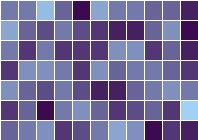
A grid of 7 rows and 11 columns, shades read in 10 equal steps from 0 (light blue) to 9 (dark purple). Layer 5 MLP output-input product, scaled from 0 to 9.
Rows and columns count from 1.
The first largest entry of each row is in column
5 11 11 1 6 3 9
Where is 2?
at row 1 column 6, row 2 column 1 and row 7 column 7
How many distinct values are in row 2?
8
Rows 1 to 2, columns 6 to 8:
2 4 4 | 7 8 8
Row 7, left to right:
5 4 3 7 6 4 2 3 9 7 8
